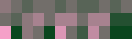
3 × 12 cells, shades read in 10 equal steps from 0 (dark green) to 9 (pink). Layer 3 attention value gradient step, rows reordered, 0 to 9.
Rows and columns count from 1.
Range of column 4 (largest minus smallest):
2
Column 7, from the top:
4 6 4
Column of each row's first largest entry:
1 4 1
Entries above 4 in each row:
1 6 4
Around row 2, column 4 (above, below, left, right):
4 4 5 4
